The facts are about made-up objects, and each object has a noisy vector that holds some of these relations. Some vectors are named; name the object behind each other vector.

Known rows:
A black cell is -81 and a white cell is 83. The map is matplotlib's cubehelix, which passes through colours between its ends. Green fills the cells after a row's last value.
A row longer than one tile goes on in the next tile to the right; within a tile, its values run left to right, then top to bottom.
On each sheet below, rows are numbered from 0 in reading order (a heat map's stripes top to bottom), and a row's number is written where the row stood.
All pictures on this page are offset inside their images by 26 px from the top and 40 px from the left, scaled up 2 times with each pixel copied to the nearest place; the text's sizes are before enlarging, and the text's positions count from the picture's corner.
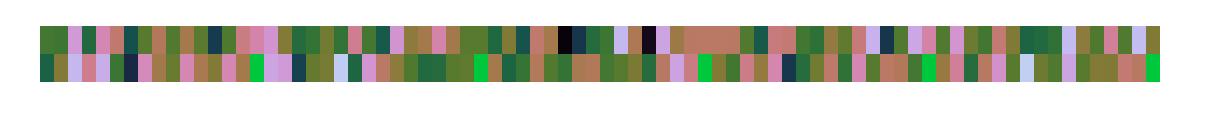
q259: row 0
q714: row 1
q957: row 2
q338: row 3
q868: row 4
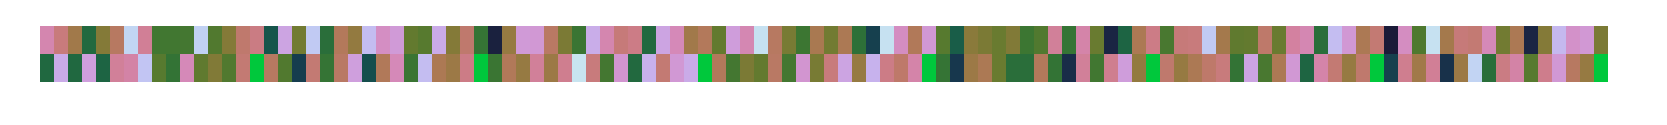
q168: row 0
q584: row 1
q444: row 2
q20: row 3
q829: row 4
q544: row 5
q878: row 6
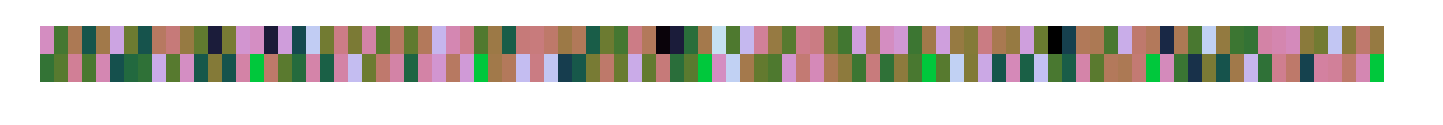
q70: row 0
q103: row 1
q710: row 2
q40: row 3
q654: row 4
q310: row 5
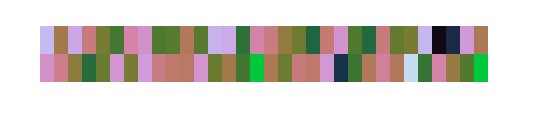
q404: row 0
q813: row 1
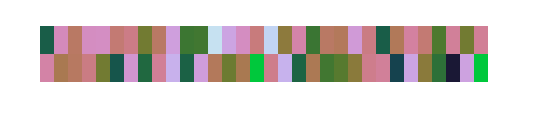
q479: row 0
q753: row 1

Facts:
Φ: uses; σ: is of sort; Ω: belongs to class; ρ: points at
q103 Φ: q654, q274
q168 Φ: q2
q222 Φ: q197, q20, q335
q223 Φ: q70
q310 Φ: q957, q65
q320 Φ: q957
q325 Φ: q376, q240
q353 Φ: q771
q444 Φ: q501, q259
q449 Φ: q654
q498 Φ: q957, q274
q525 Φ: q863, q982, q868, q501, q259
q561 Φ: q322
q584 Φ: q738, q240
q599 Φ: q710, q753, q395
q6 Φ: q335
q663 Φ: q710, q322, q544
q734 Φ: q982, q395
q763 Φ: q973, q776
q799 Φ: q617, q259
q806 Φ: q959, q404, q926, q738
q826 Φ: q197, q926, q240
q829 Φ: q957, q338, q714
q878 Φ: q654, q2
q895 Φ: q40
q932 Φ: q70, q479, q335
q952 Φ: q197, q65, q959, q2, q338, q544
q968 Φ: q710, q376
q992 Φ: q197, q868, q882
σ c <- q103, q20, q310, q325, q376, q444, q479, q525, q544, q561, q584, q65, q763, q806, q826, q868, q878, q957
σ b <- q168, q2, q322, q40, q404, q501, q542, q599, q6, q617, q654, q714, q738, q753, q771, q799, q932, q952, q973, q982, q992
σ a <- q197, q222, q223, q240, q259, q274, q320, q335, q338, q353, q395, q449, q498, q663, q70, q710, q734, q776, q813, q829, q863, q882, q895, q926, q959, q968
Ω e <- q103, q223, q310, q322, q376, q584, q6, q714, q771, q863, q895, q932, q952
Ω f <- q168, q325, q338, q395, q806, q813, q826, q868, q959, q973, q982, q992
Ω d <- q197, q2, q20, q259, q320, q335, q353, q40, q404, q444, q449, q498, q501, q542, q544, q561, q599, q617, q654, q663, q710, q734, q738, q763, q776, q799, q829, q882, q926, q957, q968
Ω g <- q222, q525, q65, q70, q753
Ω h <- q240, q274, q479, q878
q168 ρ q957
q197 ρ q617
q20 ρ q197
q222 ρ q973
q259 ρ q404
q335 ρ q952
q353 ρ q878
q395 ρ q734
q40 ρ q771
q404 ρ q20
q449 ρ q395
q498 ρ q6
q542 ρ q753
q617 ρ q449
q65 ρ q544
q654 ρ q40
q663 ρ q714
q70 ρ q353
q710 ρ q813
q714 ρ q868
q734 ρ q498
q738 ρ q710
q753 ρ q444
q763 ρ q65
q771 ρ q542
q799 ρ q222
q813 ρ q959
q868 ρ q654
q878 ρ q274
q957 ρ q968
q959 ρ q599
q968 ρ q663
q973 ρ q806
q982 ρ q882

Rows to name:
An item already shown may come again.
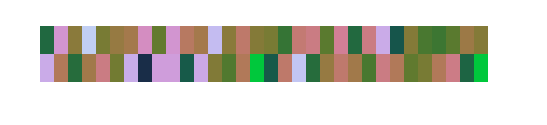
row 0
q376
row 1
q353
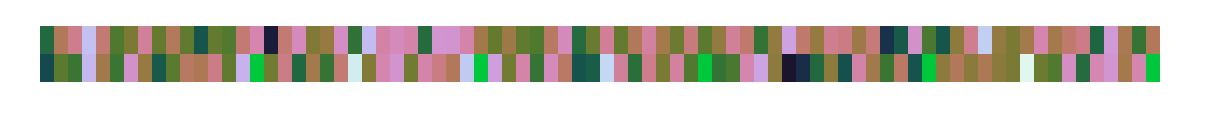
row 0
q763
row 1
q525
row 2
q863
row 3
q240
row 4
q561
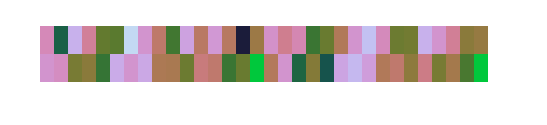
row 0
q599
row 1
q992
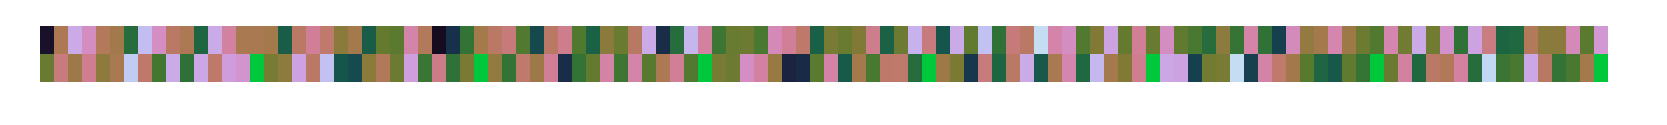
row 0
q444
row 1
q710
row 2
q338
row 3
q274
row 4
q584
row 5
q714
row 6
q617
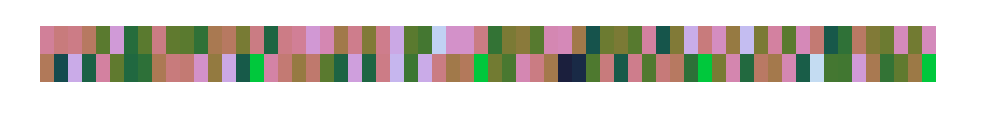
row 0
q197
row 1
q479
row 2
q274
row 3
q617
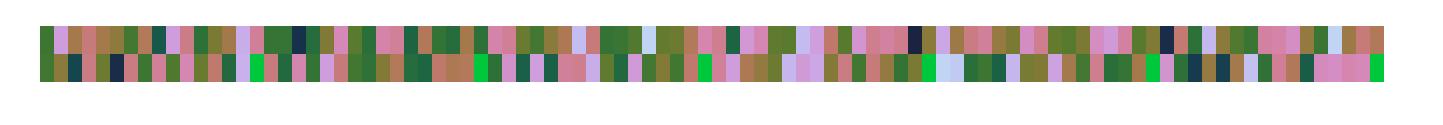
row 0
q65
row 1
q223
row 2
q168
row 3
q599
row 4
q771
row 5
q310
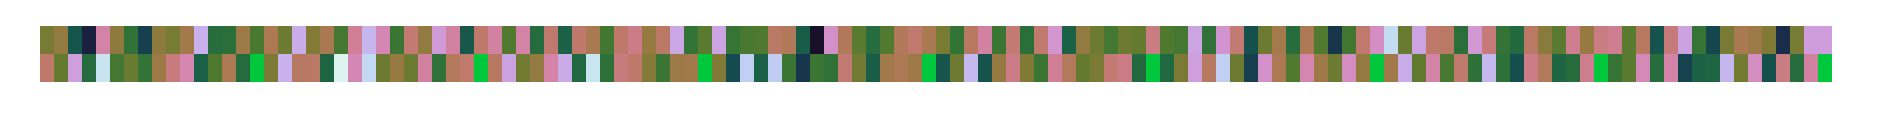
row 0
q395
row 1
q799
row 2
q501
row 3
q335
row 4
q353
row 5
q259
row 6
q542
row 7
q70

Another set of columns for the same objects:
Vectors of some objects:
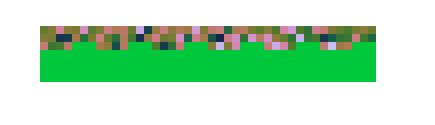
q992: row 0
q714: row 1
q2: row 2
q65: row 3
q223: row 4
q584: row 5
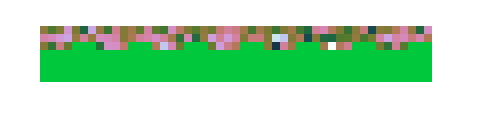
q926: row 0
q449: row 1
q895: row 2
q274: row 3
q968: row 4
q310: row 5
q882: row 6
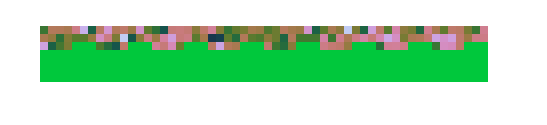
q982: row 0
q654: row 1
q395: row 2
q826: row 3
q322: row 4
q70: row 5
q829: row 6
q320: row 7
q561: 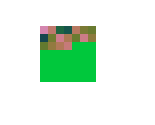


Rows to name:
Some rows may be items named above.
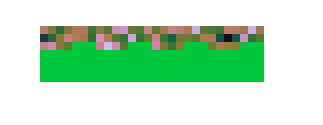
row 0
q376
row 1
q223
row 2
q973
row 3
q6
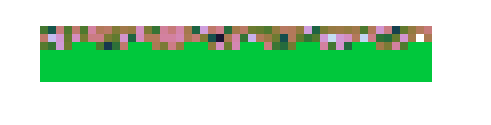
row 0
q734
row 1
q2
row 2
q240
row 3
q65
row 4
q322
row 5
q259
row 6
q20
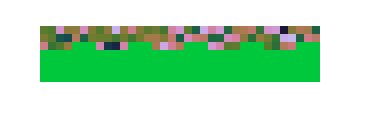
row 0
q992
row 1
q753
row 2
q222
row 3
q868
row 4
q957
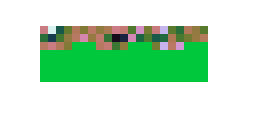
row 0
q479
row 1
q932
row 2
q878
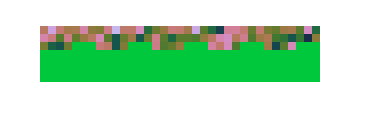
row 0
q40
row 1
q771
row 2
q973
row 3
q395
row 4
q168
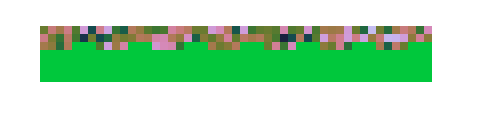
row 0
q714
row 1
q878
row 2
q863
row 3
q444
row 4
q952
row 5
q335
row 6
q710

